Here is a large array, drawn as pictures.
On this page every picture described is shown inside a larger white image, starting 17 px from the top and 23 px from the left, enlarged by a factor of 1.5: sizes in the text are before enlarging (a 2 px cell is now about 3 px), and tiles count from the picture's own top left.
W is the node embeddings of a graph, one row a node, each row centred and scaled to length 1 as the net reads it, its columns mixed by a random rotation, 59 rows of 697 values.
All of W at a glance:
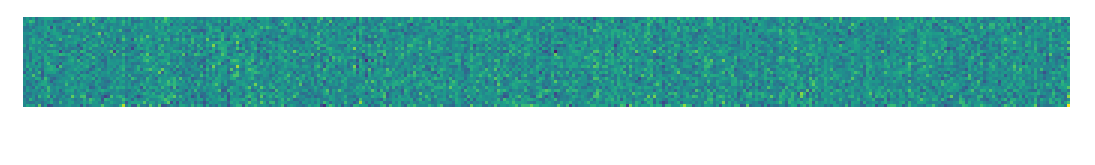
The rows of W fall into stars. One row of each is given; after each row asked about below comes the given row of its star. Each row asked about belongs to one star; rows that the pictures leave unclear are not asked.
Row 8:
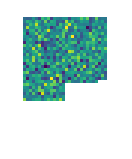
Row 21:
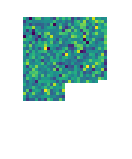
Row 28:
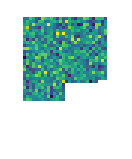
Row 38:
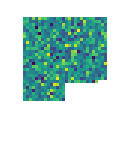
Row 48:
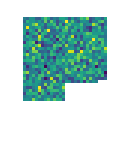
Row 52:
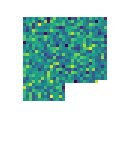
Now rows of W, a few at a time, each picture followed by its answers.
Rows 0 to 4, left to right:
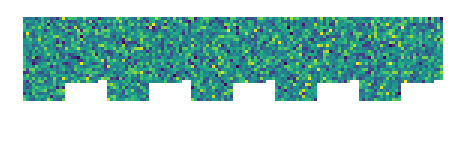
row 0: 21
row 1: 8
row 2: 21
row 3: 38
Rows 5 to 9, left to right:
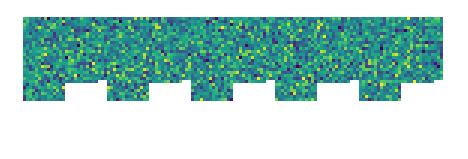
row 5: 48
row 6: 52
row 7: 48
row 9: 52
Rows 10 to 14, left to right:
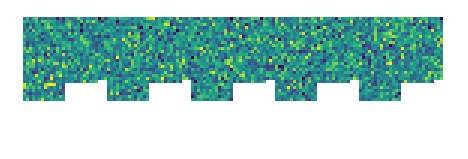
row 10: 8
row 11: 21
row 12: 28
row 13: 21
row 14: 21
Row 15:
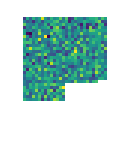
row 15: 38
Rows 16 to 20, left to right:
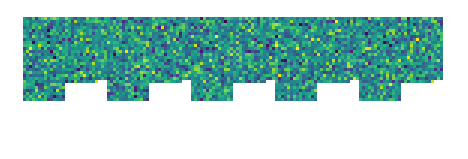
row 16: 38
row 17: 28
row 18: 52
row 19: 21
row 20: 38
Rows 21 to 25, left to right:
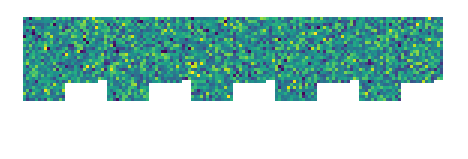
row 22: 52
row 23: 52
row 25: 21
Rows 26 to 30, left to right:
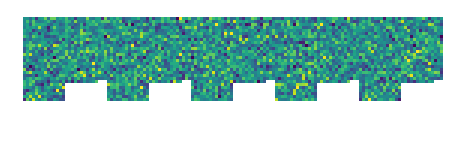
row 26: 48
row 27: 8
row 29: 8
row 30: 48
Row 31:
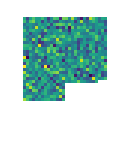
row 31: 52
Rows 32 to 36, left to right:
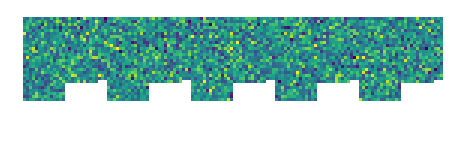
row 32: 28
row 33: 38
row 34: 8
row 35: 28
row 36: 8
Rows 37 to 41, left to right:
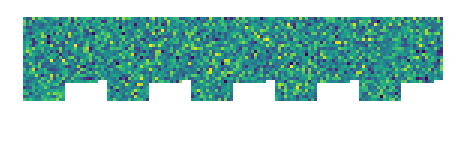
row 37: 38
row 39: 28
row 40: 8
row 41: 52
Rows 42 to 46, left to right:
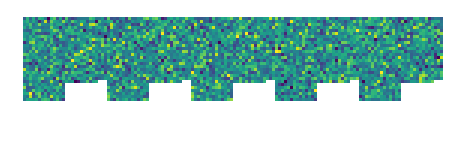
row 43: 21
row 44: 52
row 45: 21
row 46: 28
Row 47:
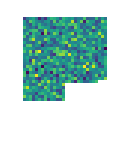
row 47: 52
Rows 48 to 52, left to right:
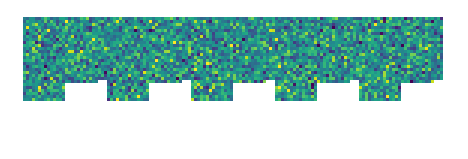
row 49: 48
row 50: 8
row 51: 52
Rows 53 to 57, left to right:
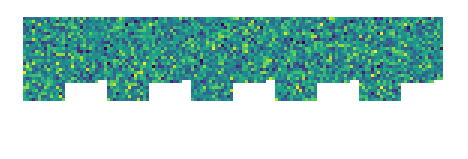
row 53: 52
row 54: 8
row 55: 21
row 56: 8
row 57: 8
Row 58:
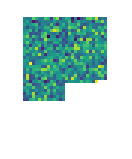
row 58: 38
